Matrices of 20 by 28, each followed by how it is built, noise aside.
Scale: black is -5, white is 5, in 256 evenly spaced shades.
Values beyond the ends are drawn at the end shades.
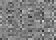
low rank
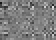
low rank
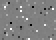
sparse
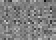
low rank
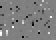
sparse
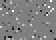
sparse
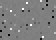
sparse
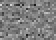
low rank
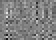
low rank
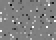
sparse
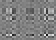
low rank
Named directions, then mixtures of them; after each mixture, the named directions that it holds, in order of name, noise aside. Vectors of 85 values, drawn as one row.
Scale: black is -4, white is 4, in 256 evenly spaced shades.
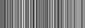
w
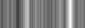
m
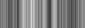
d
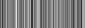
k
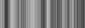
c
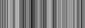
d, k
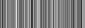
k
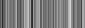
k, m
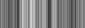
d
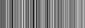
c, w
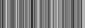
c, k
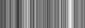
m, w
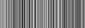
w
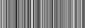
k
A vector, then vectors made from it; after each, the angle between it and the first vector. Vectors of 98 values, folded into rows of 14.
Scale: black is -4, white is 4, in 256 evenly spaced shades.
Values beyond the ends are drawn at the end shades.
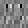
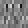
nearly parallel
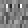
nearly opposite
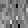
orthogonal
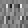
nearly opposite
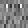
nearly opposite
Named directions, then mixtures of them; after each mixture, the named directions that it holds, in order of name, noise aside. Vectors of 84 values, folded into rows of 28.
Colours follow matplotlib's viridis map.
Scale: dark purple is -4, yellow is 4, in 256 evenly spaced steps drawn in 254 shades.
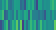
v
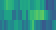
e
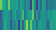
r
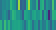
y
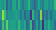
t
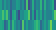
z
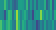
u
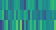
v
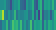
t, v, z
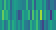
e, t, z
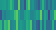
r, u, y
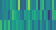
y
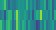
u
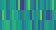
t, y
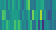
e, t, y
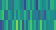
v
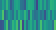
v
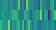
u, y, z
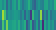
t
